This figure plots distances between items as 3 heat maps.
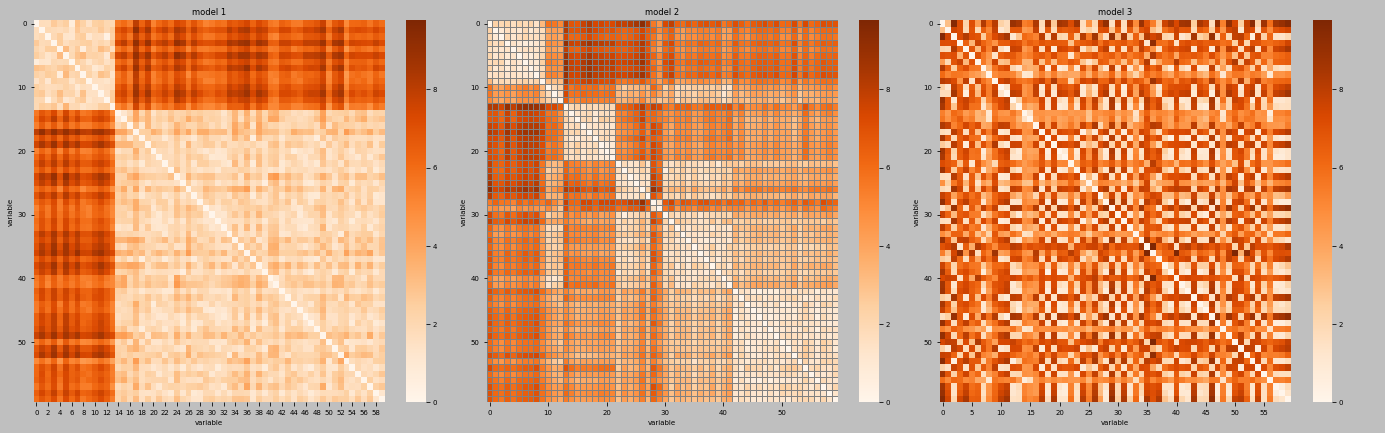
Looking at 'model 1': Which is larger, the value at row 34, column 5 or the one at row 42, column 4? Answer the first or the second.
the first
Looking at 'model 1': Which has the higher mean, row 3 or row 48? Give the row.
3
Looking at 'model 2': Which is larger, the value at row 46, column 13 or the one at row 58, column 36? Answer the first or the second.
the first
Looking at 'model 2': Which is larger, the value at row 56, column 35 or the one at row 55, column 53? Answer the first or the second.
the first
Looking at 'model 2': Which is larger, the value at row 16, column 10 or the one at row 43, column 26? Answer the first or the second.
the first
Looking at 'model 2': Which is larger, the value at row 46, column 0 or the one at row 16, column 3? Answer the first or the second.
the second
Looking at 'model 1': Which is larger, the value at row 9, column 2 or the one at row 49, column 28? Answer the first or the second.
the second
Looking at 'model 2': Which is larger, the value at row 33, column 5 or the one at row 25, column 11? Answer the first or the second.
the first
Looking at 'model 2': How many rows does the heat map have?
60
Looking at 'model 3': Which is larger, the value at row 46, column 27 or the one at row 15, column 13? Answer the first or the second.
the first
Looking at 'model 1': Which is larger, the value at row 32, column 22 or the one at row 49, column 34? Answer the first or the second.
the second
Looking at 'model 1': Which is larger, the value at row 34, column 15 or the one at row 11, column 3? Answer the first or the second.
the first
